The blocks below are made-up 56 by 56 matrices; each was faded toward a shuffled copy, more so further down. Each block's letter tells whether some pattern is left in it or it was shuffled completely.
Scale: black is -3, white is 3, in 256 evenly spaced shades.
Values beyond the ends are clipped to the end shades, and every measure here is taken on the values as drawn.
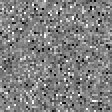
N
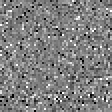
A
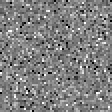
N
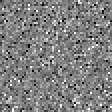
N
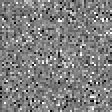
A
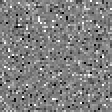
N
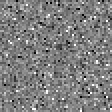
N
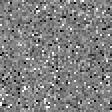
N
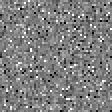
N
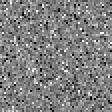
N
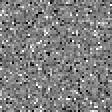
A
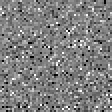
A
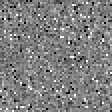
N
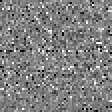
A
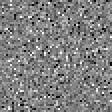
N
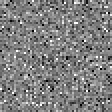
A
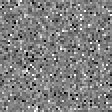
N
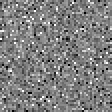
N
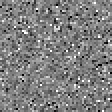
N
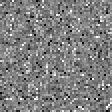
A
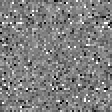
A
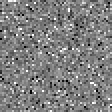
N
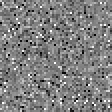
N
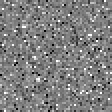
N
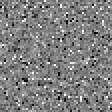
A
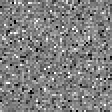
N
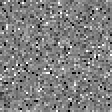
N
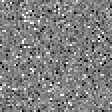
N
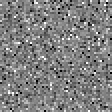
N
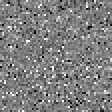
A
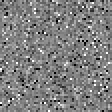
N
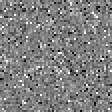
A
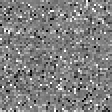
A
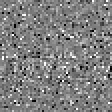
A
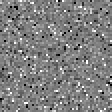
N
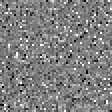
A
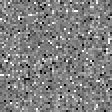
N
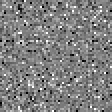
A
